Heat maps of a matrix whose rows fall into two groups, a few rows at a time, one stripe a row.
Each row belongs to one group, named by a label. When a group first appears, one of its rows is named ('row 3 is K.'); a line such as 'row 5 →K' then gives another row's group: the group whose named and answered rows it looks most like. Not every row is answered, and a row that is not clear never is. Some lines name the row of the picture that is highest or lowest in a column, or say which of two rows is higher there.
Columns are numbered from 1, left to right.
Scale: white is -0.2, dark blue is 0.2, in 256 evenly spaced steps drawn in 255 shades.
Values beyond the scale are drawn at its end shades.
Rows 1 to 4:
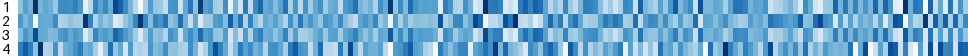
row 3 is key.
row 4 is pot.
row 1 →key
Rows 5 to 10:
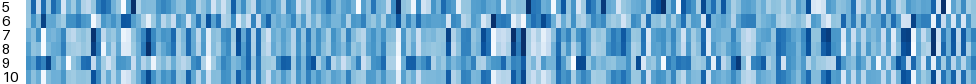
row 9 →pot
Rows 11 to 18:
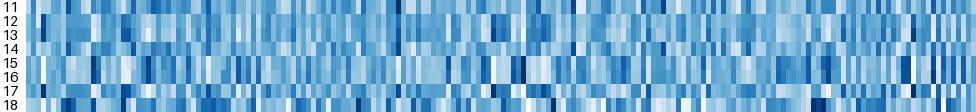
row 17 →key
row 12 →key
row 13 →key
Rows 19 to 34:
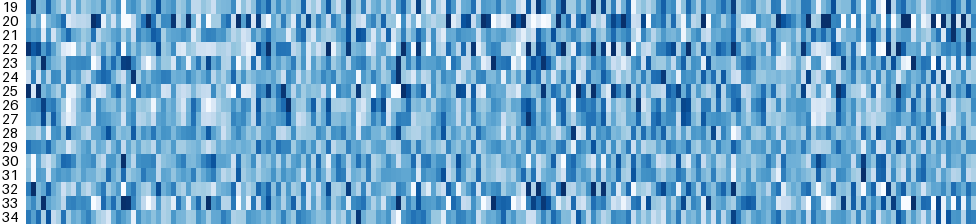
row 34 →pot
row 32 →pot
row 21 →pot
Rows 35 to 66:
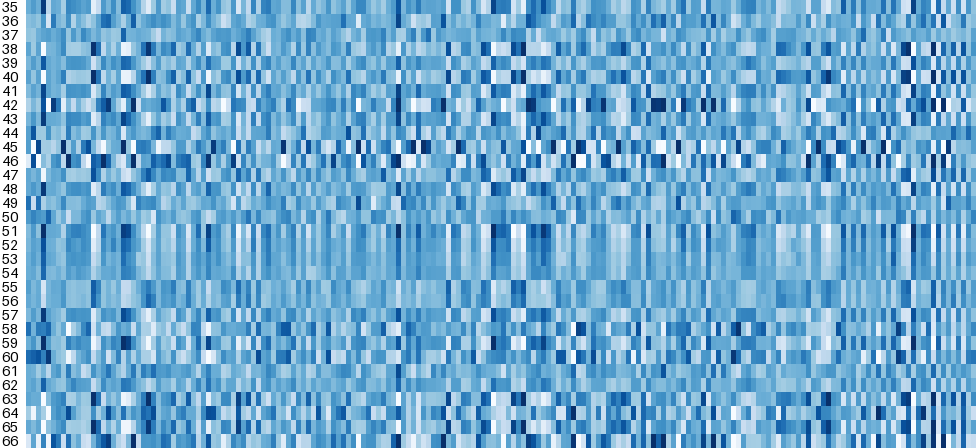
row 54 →key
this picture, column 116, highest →42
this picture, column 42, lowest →45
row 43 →key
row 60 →pot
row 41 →key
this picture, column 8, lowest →42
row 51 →key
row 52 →key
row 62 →key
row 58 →pot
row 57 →key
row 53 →key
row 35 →key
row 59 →key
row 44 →pot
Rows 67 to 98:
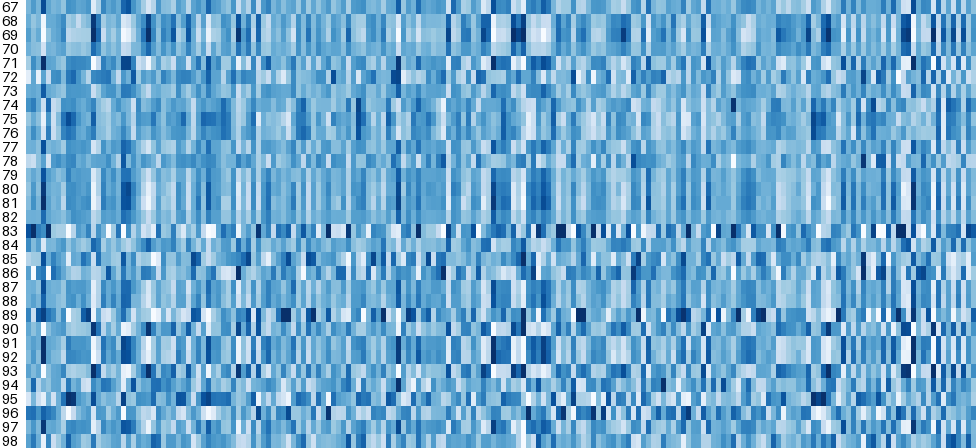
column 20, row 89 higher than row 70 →Yes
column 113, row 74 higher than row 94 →No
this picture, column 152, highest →95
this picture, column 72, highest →89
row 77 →key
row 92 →key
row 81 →key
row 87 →key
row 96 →pot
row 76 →pot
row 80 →key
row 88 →key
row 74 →pot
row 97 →key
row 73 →key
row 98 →pot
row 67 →key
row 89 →pot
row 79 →key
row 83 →pot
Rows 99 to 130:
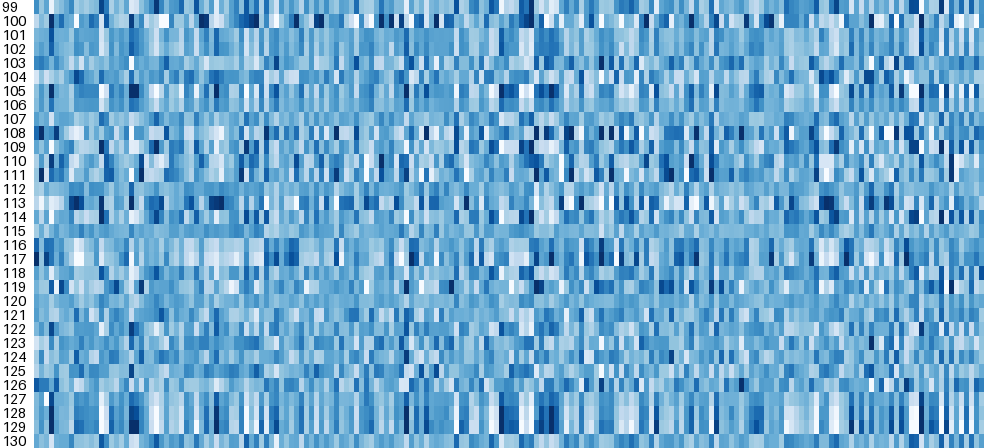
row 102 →key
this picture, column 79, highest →108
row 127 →key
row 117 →pot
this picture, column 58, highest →100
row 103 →pot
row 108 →pot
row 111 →pot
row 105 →key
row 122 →key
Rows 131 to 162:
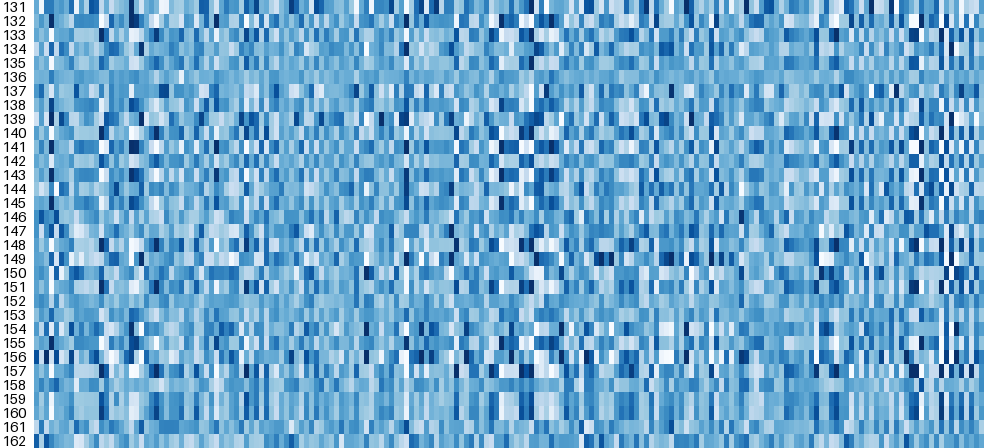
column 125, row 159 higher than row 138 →No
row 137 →pot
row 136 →key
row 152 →pot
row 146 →pot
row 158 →pot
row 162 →pot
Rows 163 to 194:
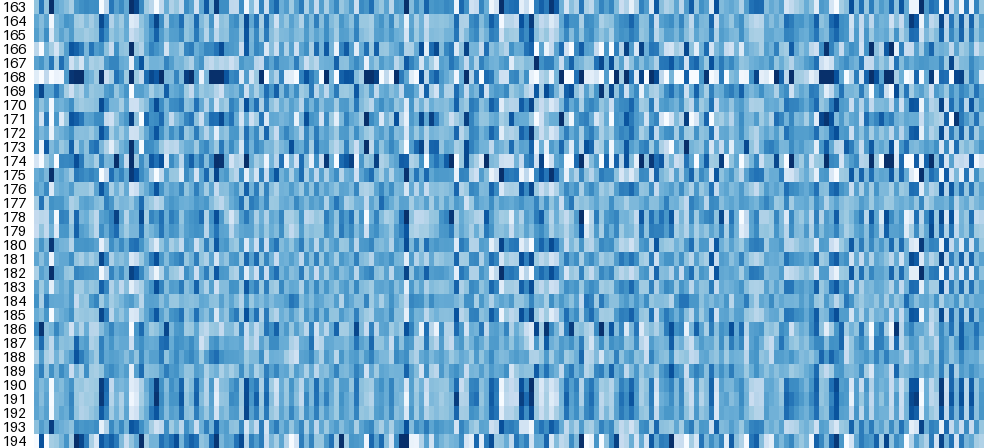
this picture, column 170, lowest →174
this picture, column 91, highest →174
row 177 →pot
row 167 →pot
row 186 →pot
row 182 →key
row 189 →pot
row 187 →pot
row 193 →key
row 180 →key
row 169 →pot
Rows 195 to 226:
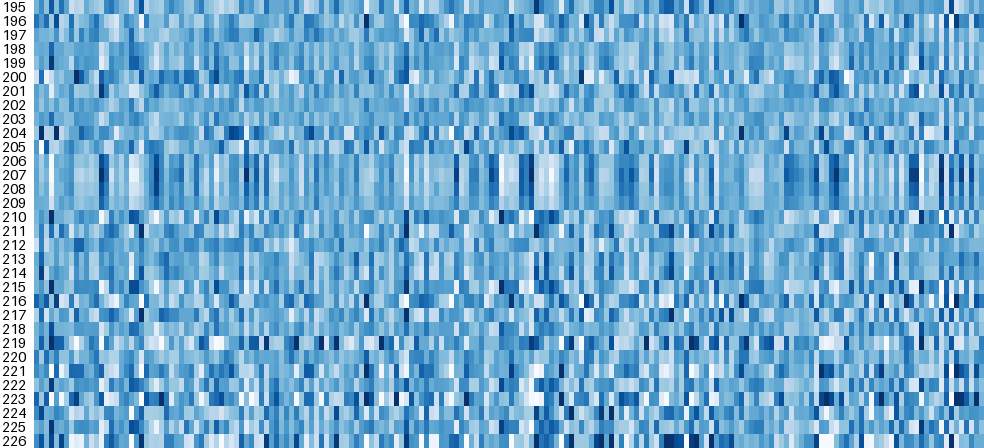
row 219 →pot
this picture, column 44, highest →219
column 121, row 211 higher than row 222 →Yes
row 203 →key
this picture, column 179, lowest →204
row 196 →pot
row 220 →pot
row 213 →pot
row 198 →key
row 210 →key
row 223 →pot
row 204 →pot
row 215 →key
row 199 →key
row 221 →pot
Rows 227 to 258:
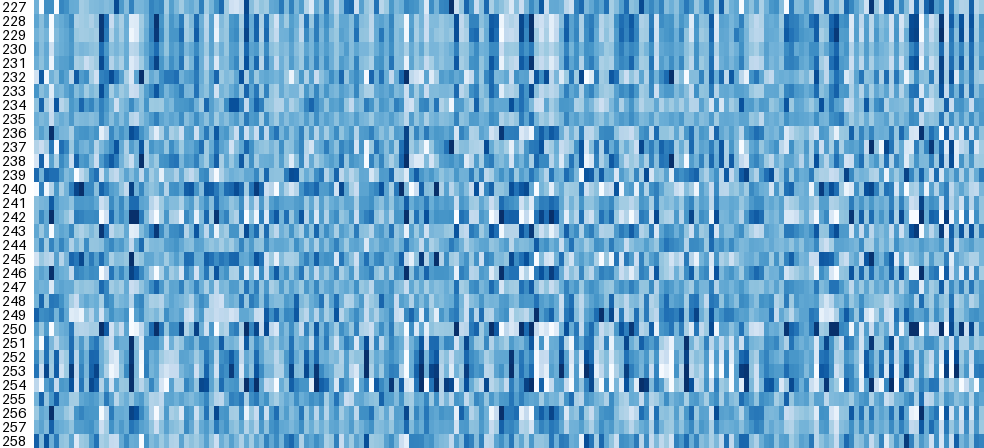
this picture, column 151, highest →250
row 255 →pot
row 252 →pot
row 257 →key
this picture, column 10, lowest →249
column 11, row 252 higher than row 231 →Yes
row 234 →pot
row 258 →pot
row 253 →pot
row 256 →key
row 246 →key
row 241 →key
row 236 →key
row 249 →pot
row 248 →pot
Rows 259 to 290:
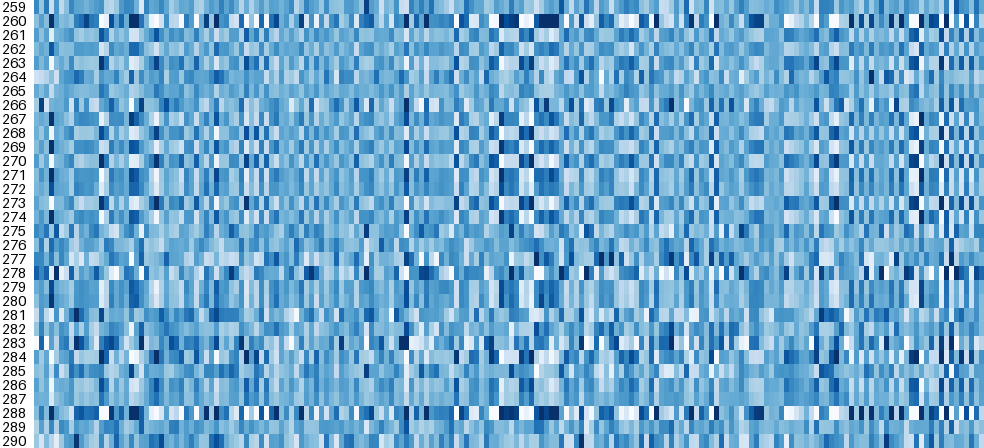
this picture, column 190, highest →278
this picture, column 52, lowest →283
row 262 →key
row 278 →pot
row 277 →pot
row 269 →key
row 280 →key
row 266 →pot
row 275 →pot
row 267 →key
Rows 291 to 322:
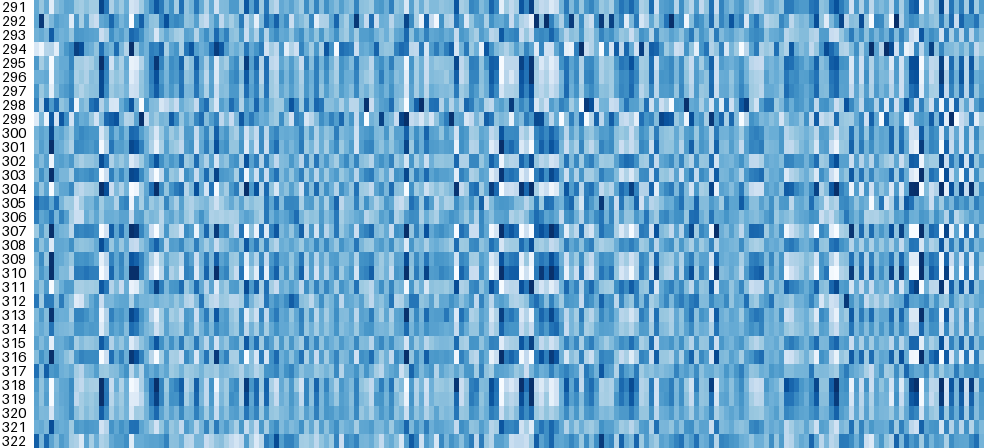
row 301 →key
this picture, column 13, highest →298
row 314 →key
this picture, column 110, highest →294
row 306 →pot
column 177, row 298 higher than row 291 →No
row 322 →pot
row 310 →key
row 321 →key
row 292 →pot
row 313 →key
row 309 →key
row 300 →key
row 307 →key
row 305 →pot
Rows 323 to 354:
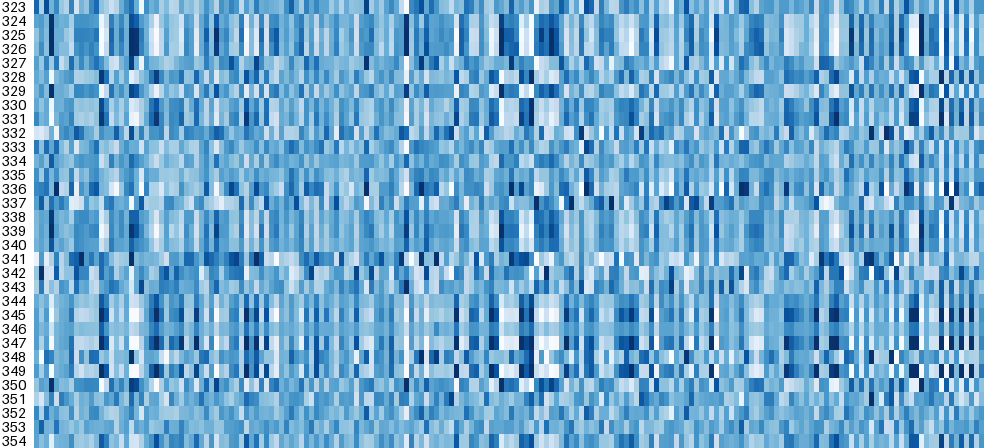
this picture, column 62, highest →341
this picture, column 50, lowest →336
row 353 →pot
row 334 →key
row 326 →key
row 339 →key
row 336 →pot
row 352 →pot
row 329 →key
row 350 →key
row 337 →pot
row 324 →key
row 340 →key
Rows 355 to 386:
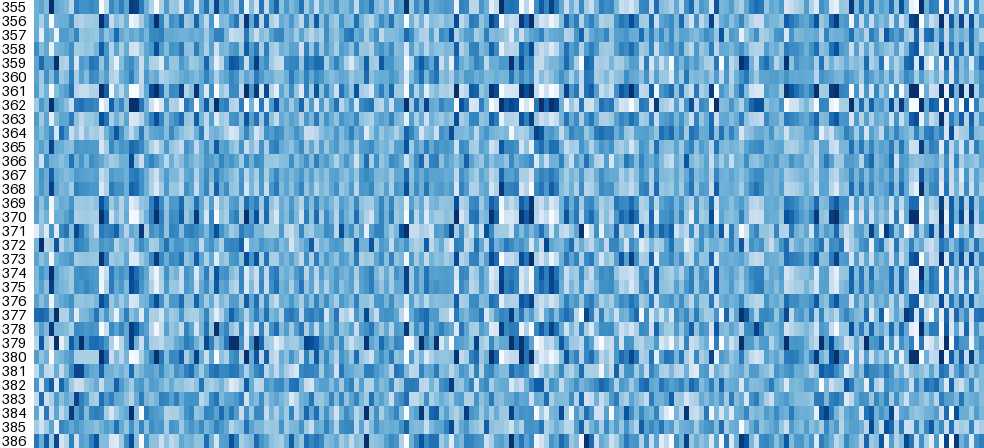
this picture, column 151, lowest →362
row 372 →pot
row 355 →key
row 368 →key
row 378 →key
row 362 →key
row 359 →pot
